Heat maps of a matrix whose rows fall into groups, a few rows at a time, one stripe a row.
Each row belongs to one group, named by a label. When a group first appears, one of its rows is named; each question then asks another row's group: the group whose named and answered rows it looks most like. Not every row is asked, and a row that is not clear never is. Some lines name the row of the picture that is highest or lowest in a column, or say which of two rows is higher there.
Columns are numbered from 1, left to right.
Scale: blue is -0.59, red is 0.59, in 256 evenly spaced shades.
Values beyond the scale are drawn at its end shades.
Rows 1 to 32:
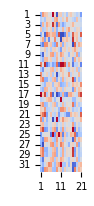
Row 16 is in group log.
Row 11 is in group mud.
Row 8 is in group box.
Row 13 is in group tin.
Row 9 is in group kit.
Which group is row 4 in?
tin
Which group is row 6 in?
box
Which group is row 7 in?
log
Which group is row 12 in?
kit
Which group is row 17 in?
tin
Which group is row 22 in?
mud
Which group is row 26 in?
log
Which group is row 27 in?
kit
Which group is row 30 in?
kit
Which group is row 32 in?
log
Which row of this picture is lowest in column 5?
6
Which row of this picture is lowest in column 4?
11
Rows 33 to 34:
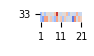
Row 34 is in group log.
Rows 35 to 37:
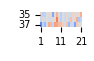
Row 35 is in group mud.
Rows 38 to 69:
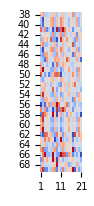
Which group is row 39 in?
kit
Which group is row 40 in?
kit
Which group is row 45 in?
kit
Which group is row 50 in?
box
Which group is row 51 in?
kit
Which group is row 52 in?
box
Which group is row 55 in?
log
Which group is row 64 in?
mud
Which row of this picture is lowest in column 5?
50
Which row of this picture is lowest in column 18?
69
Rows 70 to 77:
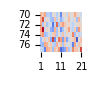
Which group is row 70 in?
box
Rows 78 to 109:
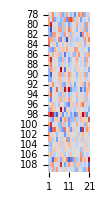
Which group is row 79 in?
mud
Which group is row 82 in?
log
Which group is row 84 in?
box
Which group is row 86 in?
tin
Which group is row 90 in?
kit
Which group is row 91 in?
kit
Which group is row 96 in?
box
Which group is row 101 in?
log
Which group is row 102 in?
tin
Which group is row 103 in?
box
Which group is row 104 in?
kit
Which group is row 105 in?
log
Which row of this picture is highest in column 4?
101
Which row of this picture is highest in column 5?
93
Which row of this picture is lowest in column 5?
98
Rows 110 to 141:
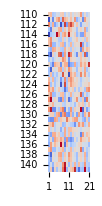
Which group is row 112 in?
mud
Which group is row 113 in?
kit
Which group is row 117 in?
log
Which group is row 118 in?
kit
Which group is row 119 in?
box
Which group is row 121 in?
kit
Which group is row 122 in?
box
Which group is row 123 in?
mud
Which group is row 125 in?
tin
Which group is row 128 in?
tin
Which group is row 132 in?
tin
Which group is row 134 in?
log
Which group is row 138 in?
kit
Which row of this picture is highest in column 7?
136
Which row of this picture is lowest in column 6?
127
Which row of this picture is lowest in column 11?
122
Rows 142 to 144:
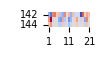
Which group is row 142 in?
log
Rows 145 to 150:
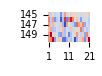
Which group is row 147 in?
tin
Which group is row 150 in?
tin
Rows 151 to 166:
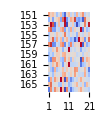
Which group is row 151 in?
tin
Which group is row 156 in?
tin
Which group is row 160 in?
log
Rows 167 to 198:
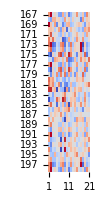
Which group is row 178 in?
kit
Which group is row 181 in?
tin
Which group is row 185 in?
box
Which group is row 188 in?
tin
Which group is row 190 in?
kit
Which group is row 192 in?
mud
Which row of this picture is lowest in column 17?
168
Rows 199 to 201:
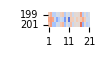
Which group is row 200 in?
box
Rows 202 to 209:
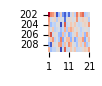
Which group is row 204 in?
mud
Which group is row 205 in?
mud
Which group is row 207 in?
tin
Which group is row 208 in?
kit
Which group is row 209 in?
mud
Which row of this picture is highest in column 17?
202
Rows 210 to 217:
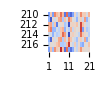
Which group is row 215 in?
kit
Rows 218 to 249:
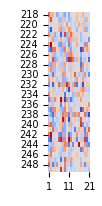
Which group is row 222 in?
mud
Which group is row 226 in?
mud
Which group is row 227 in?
mud
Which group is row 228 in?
log
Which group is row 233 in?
box
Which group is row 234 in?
tin
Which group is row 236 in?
mud
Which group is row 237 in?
log
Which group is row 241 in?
tin
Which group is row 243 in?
kit
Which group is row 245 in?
log
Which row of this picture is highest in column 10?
232
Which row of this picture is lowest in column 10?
227
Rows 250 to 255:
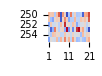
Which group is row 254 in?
log
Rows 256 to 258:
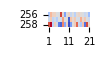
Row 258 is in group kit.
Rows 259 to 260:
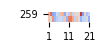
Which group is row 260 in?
mud
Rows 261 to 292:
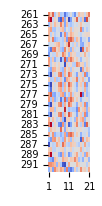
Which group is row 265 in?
mud
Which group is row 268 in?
log
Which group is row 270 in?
mud
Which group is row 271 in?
tin
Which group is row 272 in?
log
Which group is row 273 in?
kit
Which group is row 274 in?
tin
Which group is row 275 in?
kit
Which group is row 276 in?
kit
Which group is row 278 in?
mud
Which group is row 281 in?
kit
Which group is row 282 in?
tin
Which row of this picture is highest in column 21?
261
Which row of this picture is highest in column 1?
262
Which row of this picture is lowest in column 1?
287
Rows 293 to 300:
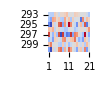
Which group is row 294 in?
log
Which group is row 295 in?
kit
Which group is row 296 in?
tin
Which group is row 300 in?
kit
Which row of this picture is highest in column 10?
293
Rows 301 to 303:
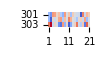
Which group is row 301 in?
log
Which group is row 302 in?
kit
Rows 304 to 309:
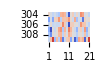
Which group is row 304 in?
box
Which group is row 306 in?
box
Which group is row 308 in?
kit
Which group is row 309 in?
tin
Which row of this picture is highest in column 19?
307
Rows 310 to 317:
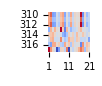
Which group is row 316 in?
log
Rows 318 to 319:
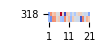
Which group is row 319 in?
log
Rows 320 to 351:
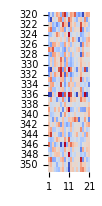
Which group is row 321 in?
kit
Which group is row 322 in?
box
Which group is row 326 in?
log
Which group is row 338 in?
mud
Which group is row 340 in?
mud
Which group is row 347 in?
log
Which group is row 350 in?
box
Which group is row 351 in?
box
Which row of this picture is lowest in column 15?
336
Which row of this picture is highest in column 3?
327
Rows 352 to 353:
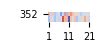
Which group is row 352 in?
mud
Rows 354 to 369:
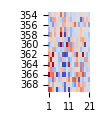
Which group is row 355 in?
log
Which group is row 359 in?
box
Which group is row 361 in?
mud
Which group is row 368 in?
tin
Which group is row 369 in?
box
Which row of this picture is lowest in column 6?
360
